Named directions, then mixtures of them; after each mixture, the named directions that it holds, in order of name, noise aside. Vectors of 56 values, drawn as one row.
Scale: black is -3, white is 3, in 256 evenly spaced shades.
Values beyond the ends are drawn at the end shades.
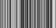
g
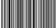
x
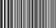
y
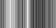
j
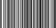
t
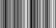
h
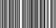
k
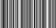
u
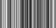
g, t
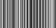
h, t, u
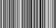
k, t, u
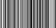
h, t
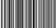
x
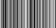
h, u
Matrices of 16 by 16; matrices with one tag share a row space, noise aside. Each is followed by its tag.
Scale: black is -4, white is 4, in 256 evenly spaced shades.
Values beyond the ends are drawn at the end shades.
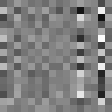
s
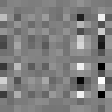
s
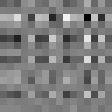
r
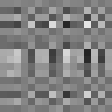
r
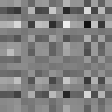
r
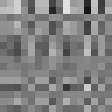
r
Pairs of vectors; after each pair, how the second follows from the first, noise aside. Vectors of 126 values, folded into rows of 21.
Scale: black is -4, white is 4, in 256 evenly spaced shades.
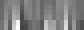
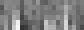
copied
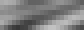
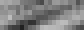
copied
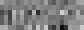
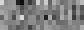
reversed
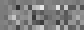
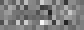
reversed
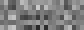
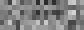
reversed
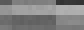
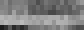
reversed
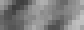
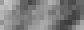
reversed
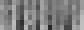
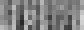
copied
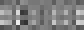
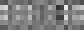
reversed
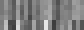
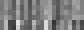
copied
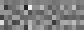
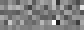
reversed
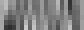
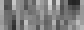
reversed
